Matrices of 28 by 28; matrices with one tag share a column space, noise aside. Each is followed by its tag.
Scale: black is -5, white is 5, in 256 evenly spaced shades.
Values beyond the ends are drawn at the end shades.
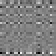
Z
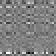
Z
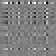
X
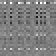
X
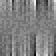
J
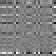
Z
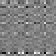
Z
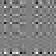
Z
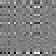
Z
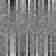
J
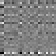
Z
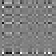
Z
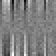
J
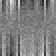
J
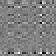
Z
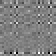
Z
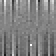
J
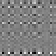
Z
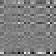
Z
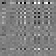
X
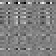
X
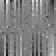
J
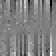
J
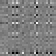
Z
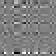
Z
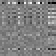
X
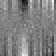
J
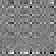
Z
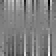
J
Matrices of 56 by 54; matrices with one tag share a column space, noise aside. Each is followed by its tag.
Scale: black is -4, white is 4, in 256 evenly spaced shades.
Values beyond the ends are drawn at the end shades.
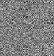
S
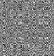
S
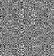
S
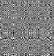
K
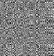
S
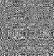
K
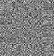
S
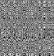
K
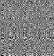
K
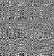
K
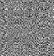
S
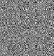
S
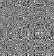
K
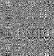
K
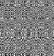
K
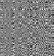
S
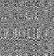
K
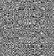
S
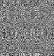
K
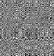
K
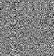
S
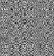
S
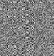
S
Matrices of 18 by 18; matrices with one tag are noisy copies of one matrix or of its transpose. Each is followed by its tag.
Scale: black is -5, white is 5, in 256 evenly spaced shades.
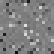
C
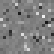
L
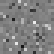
L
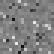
L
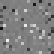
C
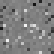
C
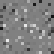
C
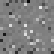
C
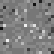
C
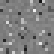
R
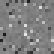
C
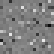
R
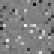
C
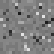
L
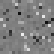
L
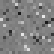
L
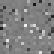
C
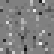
R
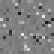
L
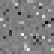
L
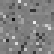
L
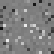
C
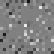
C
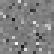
L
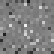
C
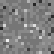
C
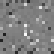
C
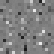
R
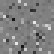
L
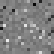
C
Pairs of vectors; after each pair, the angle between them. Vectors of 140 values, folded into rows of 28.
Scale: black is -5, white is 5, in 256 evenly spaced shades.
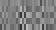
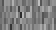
partly aligned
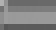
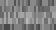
partly aligned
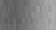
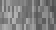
partly opposed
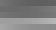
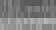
nearly parallel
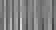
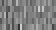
partly aligned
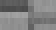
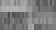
nearly opposite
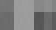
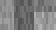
nearly opposite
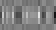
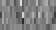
partly aligned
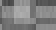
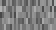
orthogonal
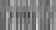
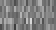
orthogonal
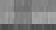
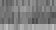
nearly opposite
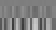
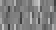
orthogonal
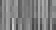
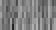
nearly opposite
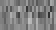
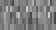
nearly opposite
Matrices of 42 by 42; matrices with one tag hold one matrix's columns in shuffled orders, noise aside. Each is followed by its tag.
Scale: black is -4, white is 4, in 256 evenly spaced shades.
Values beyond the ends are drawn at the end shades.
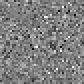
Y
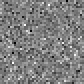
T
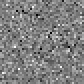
Y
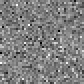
T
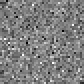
T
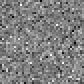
T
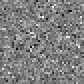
Y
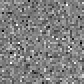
T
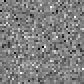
Y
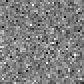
T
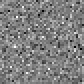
Y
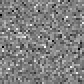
Y
